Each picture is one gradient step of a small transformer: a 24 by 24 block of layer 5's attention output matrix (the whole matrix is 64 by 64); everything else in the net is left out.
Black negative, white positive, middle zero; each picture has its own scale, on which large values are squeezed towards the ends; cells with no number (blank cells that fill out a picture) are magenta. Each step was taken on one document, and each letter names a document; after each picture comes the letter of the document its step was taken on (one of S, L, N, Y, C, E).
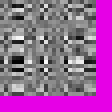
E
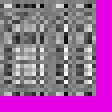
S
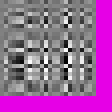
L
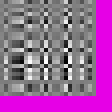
L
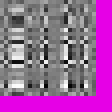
E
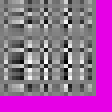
L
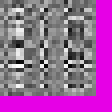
E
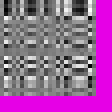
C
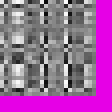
E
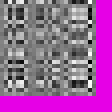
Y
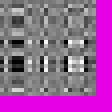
E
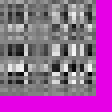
Y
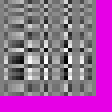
L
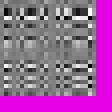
C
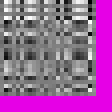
C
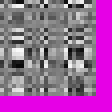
E
